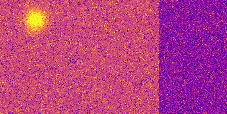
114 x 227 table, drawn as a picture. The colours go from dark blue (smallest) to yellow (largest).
Seam: vertical, 70% of the way across, the left part higher. Ninth with the highest average: top left. Stripes: none. Bumps: one, in the top left.
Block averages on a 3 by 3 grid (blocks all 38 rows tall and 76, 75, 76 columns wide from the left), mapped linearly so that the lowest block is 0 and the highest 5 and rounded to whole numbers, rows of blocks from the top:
540 | 440 | 440
